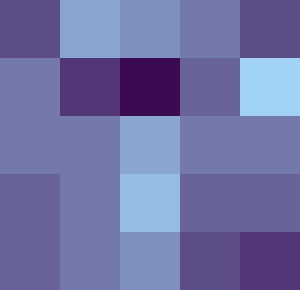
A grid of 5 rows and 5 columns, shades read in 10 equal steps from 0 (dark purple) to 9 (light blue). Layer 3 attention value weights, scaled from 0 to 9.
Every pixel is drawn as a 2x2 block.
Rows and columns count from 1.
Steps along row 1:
up down down down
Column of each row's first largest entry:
2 5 3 3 3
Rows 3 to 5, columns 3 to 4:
7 5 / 8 4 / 6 3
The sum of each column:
21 24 27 21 23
